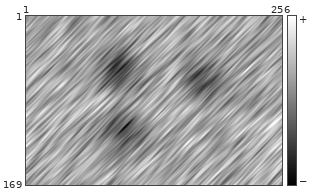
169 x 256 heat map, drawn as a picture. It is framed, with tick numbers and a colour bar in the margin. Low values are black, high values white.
Grain: diagonal, up to the right. Mirror symmetry: none. Dips: three. Odd rows or columns: none. Lone odd cells: none. Seam: none. Average level on the scale: 60%.
